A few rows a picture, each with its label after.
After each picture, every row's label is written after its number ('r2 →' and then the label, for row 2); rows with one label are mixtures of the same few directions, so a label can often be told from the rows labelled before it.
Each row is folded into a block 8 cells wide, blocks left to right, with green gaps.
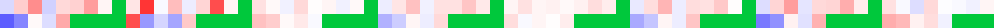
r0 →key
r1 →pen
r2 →key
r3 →key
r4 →pen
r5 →key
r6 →key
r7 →key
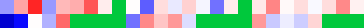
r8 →key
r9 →pen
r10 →pen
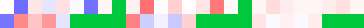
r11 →pen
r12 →pen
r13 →pen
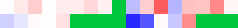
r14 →key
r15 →key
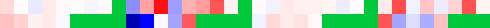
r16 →key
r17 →key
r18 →pen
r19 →pen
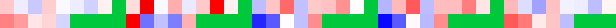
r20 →key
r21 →pen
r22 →key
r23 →key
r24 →key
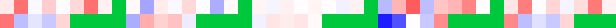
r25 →pen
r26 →pen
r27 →pen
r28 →key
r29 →pen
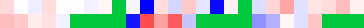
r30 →key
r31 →pen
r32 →key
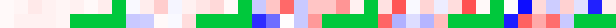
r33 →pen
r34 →key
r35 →key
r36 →pen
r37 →pen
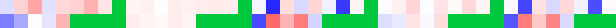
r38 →key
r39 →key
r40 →pen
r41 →key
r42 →pen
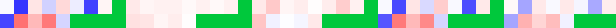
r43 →pen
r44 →key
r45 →pen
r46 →pen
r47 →pen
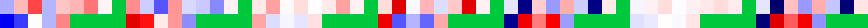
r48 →key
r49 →key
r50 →pen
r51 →pen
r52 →pen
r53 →key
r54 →pen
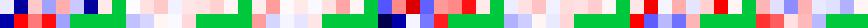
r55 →pen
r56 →key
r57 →pen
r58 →key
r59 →key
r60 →pen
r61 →key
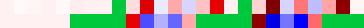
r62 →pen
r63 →pen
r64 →pen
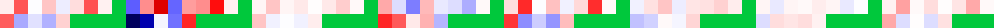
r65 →pen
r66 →key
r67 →pen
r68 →key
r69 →pen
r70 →key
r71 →pen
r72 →pen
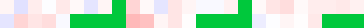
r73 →pen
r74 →key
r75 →key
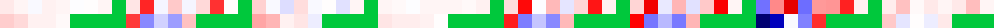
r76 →key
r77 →pen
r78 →key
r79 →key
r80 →pen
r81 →pen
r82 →key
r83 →pen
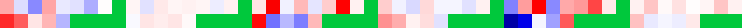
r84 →key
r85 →pen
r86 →pen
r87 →key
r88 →key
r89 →pen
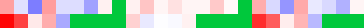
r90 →key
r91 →pen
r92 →key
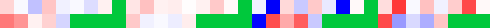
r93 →key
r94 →pen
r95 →pen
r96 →pen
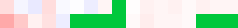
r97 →key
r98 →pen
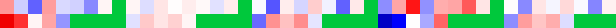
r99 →key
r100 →pen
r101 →pen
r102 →key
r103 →pen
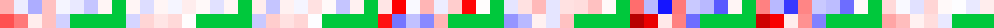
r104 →key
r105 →pen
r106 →pen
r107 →pen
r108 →key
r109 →key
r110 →key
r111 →key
